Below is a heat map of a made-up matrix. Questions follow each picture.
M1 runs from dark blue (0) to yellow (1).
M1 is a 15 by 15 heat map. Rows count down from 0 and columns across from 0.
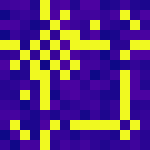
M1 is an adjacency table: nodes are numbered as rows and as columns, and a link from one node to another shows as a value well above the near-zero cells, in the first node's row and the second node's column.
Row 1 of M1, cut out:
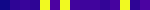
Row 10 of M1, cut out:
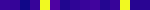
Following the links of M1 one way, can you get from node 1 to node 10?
yes
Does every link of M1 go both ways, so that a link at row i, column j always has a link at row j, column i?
yes
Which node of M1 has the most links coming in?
node 4
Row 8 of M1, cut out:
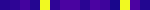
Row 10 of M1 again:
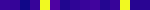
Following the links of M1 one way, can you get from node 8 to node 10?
yes
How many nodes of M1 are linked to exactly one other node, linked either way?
3
